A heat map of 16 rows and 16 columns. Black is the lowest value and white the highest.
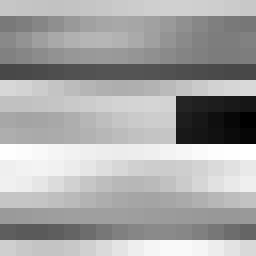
Odd patch: lower, in the middle right. Roughest part: middle right. Grain: streaks across. Ninth with the lowest average: middle right.
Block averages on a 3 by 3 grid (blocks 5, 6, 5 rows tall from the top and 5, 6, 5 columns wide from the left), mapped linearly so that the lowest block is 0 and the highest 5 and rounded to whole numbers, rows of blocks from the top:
1 2 1 / 5 5 0 / 3 3 4
